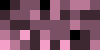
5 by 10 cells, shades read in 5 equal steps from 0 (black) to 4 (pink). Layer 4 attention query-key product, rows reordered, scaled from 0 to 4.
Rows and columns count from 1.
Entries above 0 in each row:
8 10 10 9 10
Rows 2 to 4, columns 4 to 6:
3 1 3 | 2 2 2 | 1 3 2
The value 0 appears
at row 1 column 1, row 1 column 5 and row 4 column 8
